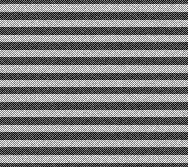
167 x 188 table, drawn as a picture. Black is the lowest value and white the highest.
Slope: none. Average level on the scale: 50%. Stripes: horizontal, repeating 11 times. Mirror symmetry: top to bottom.
